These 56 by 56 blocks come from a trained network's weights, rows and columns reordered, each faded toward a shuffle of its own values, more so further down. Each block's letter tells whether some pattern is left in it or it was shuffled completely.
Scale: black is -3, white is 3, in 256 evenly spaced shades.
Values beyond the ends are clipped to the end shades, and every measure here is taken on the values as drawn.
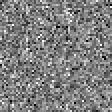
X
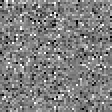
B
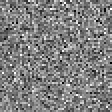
B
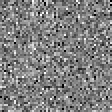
B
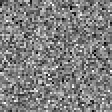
X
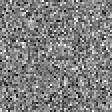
B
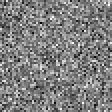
X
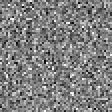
B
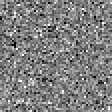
B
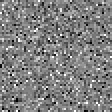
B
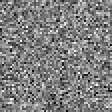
B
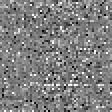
B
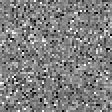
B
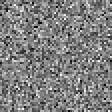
X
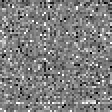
B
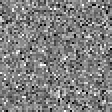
B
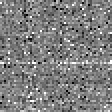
B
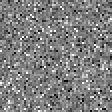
X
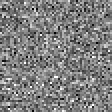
B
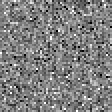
X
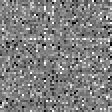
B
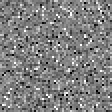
X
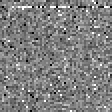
B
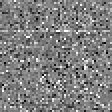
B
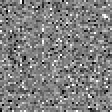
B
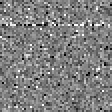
B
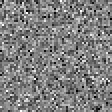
X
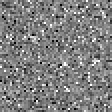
X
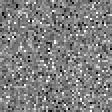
X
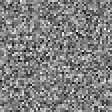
B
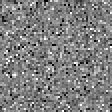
X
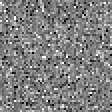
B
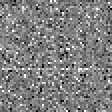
B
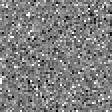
X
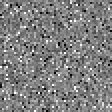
X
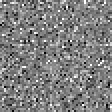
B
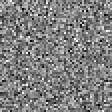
B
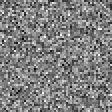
X
